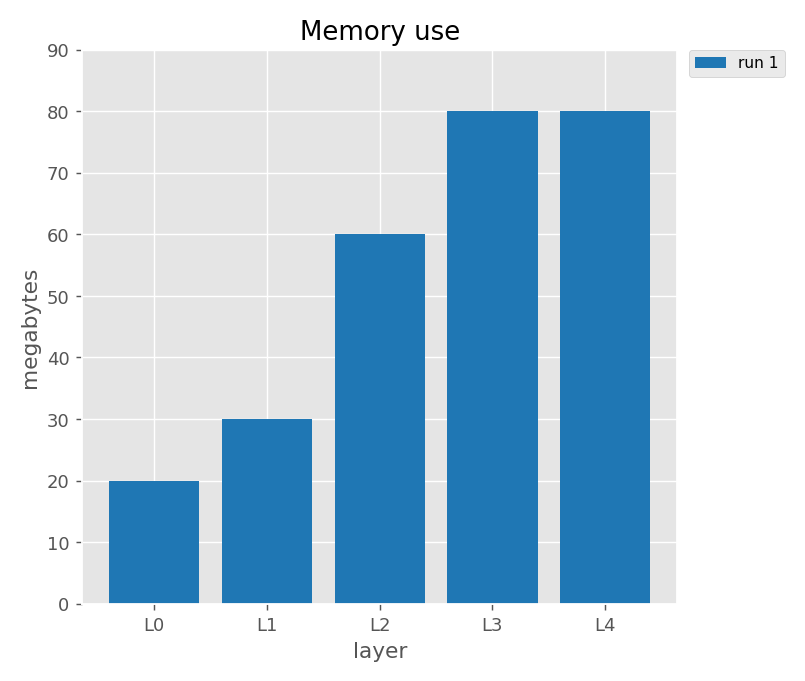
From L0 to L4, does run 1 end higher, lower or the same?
higher
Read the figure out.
Title: Memory use
x-axis: layer, ticks L0 L1 L2 L3 L4
y-axis: megabytes, ticks 0 10 20 30 40 50 60 70 80 90
Legend: run 1
Values:
run 1: 20 30 60 80 80
